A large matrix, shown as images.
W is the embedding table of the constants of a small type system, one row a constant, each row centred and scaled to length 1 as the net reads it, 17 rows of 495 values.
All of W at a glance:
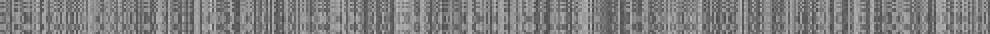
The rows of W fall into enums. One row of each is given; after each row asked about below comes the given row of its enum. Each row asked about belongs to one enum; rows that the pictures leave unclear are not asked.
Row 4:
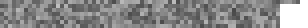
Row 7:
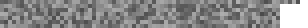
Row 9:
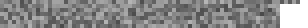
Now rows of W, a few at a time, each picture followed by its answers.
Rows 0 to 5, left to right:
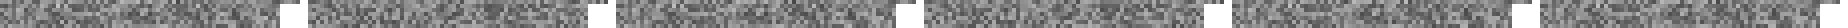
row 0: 4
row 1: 7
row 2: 4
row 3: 7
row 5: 4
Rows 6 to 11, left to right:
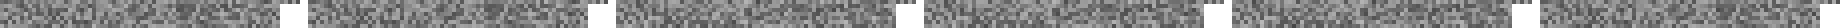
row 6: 7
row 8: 9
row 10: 9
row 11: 7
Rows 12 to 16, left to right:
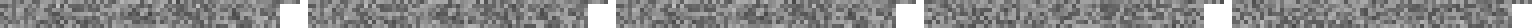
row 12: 4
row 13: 4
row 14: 4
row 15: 7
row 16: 9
